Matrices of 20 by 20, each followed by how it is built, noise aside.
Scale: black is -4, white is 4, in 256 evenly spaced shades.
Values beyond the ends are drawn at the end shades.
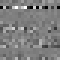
uneven rows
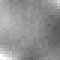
smooth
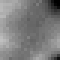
smooth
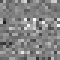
uneven rows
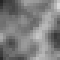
smooth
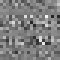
uneven rows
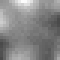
smooth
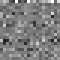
uneven rows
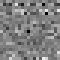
uneven rows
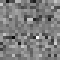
uneven rows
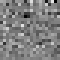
uneven rows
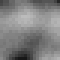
smooth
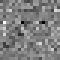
uneven rows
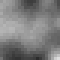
smooth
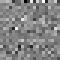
uneven rows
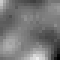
smooth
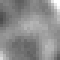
smooth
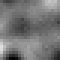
smooth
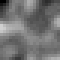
smooth
